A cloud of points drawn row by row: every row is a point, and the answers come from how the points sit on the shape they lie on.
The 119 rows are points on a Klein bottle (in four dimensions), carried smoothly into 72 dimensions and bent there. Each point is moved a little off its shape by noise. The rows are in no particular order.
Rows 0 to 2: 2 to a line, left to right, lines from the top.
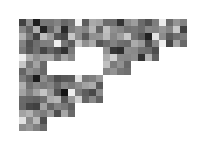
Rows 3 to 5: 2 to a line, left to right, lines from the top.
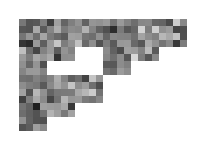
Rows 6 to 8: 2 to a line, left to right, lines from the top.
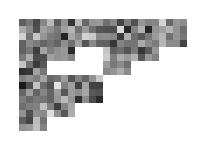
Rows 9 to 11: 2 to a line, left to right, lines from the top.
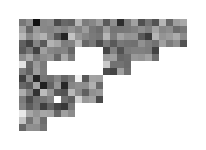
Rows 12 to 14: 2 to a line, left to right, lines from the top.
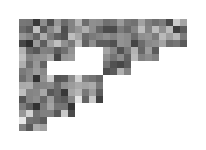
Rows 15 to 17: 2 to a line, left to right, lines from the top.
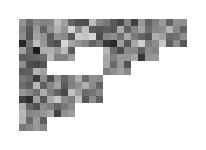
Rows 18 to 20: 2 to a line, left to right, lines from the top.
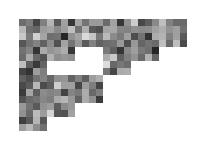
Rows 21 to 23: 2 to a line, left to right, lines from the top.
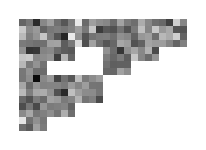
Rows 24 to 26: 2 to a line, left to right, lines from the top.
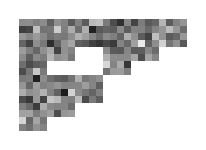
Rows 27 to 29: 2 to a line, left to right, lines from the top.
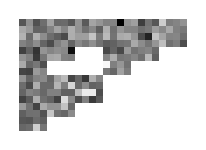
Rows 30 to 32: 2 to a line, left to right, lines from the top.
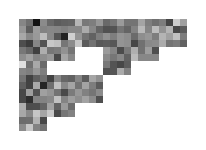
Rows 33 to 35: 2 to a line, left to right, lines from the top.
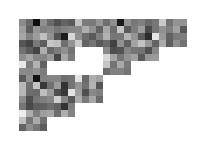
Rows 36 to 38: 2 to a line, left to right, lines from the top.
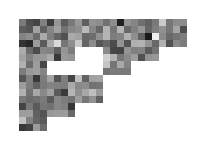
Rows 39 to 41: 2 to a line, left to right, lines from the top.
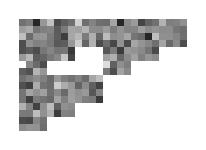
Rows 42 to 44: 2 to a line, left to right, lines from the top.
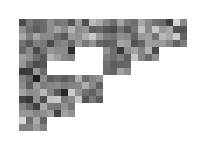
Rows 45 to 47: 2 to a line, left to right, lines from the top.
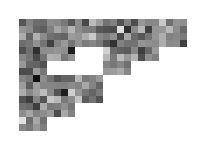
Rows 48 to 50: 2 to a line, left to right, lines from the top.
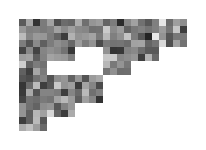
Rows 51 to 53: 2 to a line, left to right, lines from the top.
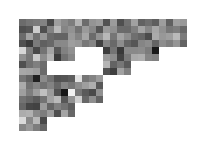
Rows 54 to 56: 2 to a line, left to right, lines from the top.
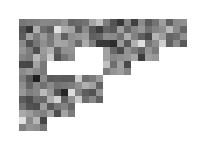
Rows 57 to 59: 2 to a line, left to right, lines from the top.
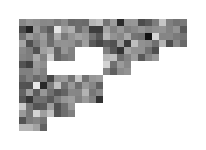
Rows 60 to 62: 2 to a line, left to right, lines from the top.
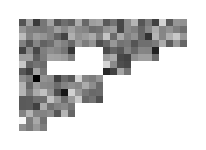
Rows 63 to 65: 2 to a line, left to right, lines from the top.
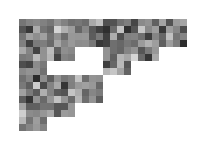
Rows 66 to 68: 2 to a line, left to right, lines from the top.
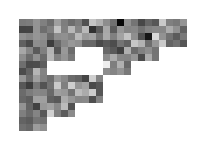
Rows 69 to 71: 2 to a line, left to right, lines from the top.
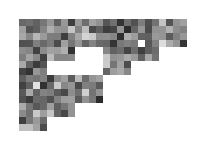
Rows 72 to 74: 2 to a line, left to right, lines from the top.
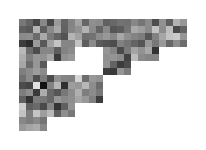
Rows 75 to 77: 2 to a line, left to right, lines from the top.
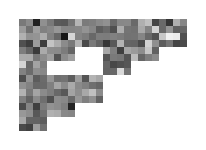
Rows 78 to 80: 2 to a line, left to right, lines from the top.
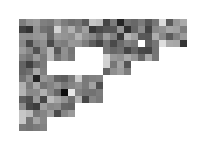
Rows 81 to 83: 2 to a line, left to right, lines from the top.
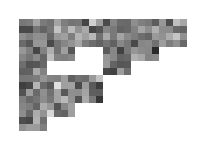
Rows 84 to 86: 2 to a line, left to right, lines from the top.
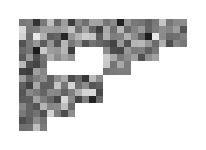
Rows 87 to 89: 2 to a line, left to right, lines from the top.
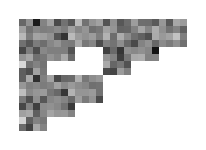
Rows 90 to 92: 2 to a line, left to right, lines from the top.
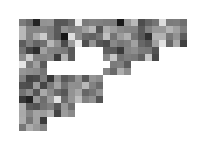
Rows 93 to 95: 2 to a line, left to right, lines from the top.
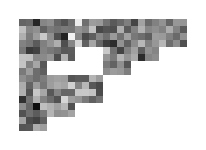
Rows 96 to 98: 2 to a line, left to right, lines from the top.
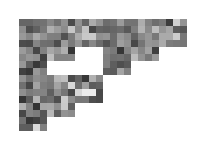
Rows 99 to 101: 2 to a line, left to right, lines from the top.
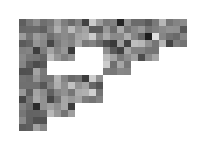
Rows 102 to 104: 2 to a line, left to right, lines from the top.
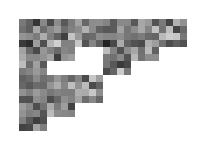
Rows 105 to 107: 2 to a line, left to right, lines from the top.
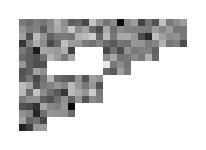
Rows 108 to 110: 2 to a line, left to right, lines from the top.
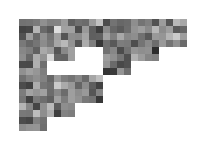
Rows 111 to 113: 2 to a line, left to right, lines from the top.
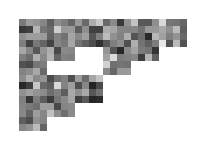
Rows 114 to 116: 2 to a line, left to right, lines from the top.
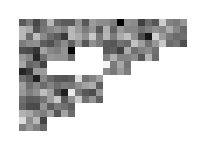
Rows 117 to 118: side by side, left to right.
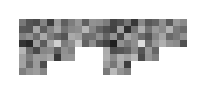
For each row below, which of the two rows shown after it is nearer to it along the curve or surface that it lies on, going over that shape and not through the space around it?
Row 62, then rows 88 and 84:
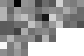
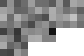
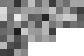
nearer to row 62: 88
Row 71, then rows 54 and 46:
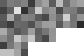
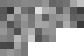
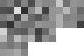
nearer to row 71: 46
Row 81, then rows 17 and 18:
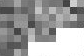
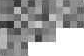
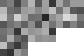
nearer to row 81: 18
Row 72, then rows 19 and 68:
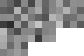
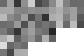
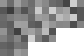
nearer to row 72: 19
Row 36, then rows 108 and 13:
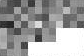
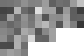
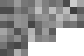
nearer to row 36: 108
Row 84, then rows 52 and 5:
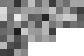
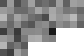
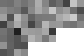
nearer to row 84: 5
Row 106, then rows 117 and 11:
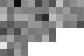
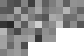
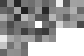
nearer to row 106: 117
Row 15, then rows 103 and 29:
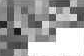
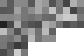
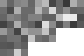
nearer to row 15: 29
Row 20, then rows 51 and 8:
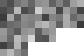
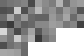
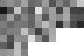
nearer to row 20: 8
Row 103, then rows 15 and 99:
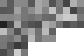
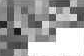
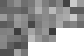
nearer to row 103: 99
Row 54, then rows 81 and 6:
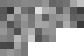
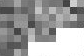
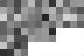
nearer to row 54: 81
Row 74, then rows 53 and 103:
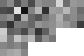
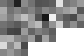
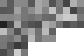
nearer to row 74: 53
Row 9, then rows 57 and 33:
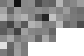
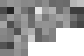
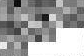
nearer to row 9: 33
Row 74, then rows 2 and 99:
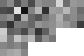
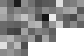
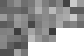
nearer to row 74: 2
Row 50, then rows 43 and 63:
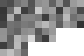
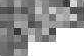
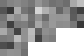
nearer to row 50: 63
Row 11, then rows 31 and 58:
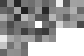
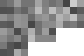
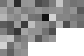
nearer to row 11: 58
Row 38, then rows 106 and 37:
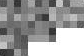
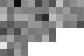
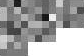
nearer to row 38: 106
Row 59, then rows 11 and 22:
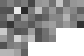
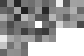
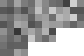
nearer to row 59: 11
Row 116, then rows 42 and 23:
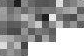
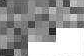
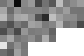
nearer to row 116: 23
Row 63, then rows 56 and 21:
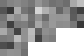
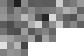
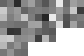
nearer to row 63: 56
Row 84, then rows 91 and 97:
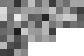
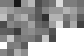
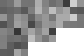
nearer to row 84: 97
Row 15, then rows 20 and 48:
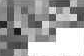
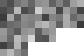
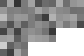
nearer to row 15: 48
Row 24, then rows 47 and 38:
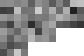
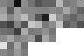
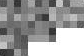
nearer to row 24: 38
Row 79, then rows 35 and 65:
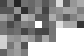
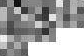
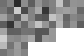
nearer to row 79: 35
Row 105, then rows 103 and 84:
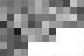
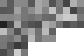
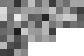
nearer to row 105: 84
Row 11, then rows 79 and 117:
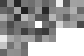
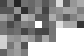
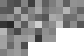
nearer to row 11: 79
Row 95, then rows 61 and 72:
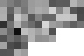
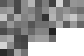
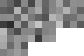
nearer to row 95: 61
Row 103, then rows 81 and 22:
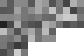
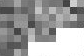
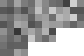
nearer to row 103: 81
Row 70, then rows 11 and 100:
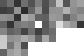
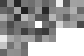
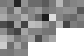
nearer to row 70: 11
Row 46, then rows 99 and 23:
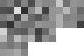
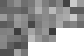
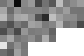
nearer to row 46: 23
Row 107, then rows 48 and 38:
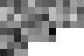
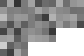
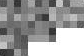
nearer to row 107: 48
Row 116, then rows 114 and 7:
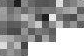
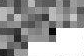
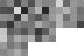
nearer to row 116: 7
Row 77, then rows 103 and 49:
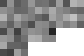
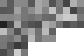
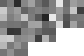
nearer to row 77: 103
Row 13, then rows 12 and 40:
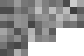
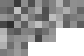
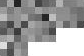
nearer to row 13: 40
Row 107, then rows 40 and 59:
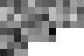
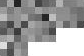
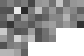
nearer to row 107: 40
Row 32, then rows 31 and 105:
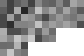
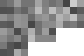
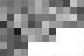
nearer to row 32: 31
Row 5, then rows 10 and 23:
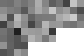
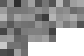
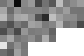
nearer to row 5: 10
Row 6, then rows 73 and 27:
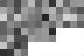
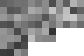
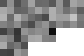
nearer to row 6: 73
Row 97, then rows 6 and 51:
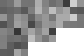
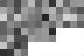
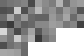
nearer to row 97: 6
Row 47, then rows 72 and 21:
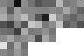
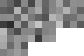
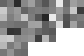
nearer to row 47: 72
